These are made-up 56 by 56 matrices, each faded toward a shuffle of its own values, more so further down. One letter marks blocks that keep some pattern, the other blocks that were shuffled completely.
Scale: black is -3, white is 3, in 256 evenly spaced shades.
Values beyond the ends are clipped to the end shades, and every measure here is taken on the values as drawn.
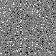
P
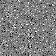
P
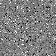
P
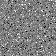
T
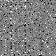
P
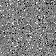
P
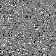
P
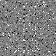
P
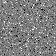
T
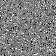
T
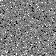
T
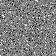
T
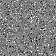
P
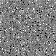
P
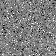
T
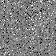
P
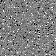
P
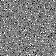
T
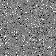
P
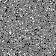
T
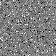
T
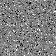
T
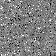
P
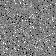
T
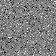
T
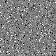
T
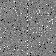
P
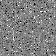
P
